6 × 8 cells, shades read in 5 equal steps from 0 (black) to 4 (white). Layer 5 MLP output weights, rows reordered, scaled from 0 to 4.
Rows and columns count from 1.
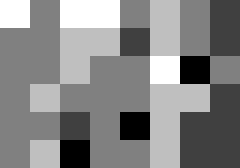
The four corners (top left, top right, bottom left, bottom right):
4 1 2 1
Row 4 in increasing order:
1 2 2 2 2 3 3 3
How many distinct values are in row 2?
3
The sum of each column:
14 14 13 15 9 19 9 7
